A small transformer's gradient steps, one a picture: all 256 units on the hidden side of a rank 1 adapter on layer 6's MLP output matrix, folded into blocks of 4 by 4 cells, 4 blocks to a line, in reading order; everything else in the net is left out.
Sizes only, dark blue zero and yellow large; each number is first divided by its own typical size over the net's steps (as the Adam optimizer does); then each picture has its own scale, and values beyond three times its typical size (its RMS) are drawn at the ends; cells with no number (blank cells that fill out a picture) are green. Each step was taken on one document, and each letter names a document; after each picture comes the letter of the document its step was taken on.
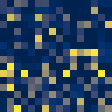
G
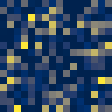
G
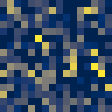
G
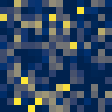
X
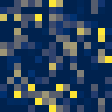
X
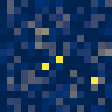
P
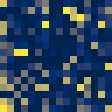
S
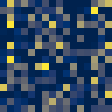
G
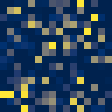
X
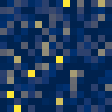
P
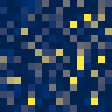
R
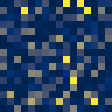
R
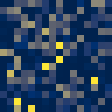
P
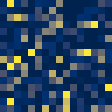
G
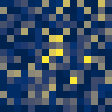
R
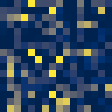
G
